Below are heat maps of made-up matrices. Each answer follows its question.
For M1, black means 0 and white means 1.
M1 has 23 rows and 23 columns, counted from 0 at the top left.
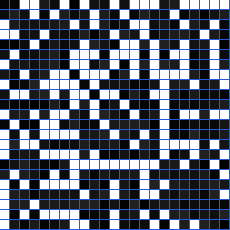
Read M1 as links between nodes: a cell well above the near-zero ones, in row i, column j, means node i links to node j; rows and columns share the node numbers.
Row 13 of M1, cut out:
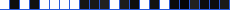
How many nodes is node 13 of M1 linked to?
9
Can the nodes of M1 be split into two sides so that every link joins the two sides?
no
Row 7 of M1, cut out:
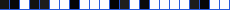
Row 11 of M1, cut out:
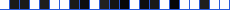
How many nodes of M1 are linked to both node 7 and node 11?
8
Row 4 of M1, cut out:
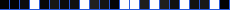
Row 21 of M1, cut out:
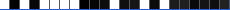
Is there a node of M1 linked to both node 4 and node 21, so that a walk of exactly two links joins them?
no
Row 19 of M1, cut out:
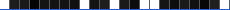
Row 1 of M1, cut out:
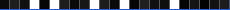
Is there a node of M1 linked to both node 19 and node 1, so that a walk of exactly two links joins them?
no
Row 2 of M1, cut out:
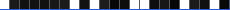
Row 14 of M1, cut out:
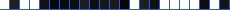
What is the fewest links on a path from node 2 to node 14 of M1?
1
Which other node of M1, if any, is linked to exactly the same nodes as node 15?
node 8
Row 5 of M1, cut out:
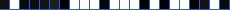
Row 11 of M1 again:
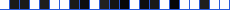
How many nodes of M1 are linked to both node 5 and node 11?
4
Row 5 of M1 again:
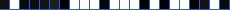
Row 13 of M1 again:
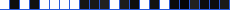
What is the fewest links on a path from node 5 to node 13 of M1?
1
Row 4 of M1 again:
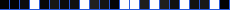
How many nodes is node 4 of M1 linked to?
7
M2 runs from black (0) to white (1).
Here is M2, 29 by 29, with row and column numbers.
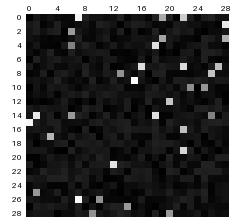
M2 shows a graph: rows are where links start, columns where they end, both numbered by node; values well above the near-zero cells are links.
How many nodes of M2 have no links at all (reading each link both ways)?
3
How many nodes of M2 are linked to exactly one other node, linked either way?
5
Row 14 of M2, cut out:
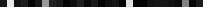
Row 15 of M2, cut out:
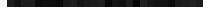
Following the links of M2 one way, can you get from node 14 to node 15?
yes
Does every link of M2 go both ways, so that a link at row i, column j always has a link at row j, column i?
no
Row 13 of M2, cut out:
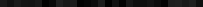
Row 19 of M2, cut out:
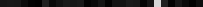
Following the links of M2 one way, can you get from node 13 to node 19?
no
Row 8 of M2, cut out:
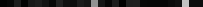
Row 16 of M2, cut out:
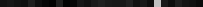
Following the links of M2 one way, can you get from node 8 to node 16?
yes
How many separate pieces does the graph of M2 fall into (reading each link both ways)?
4
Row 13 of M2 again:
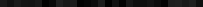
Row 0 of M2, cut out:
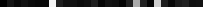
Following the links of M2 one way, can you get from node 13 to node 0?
no
